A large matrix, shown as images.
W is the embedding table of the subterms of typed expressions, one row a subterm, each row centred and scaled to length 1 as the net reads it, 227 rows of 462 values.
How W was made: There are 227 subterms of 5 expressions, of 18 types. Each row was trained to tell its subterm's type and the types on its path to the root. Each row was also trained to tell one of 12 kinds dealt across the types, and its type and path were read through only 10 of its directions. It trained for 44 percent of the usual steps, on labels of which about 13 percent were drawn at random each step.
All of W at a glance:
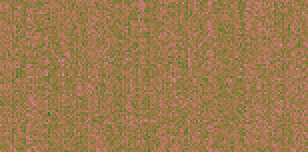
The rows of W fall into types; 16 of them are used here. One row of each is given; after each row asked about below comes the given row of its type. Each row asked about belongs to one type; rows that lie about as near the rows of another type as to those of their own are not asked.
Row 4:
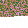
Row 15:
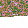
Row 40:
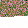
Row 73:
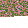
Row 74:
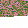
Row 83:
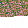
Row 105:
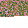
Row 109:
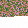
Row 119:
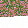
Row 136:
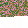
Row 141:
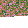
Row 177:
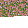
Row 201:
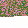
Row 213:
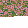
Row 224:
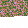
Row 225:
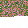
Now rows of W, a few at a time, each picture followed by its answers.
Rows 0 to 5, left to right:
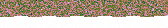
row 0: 15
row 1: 225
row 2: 225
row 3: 15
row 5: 136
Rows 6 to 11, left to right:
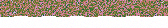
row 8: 105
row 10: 74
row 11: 74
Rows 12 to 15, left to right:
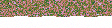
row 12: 40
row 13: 141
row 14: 105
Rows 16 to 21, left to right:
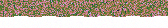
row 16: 73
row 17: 225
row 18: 109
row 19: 109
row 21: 201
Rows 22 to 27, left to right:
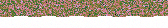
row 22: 213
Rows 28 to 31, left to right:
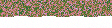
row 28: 201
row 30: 83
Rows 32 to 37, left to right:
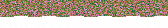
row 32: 40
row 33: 105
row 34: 201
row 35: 15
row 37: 4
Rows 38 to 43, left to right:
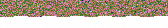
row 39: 213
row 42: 105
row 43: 213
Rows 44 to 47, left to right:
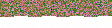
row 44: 136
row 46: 15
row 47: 83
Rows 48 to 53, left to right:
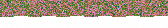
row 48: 83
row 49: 74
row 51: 73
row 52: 15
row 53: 201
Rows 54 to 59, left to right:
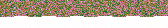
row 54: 225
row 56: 83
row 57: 141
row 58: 136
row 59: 177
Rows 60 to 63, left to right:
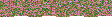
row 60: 136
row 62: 177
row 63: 177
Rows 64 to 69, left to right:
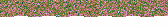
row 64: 225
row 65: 201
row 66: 119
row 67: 177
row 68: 119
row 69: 136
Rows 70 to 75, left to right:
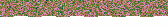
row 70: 224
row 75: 201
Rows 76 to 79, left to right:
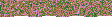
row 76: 73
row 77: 4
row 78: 224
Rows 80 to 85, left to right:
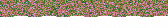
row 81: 105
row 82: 224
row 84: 109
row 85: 74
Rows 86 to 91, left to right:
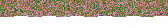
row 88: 119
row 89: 15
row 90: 109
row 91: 201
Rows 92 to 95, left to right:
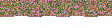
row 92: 105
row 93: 73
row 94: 213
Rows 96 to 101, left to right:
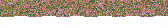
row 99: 224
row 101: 224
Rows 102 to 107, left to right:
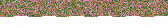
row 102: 225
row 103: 136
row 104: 141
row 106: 177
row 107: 225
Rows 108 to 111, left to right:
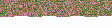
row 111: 141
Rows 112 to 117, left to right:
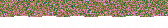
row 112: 109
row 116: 83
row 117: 119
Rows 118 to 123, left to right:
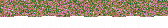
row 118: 73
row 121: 119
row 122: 105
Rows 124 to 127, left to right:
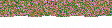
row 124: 141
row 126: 141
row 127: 4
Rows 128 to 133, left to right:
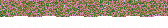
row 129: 136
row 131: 141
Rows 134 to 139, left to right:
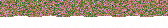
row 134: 105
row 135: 225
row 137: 119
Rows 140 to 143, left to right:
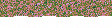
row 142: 15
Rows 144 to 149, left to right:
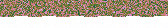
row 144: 109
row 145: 109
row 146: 105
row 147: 119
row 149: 74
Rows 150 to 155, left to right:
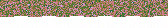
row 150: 177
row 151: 225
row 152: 109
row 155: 177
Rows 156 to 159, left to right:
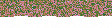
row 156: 141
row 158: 83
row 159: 73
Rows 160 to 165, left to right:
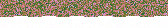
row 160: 177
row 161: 15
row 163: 141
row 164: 73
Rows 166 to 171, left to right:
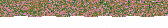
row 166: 15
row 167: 177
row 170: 177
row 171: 40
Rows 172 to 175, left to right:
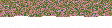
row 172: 224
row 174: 105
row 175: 119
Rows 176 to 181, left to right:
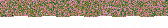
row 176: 105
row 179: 213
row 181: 136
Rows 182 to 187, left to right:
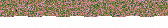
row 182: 213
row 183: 119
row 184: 177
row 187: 40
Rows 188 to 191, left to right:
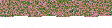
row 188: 74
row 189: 15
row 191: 4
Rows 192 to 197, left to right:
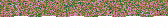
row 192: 73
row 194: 141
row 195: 109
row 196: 83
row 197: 201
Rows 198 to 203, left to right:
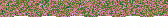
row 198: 141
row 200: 109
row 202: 15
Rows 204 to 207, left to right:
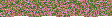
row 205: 83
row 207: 40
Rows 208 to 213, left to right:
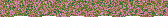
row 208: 224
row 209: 73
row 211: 4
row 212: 15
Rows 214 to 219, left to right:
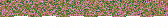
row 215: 109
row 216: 177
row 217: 74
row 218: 4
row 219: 213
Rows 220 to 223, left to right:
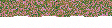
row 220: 83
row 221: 141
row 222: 109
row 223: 225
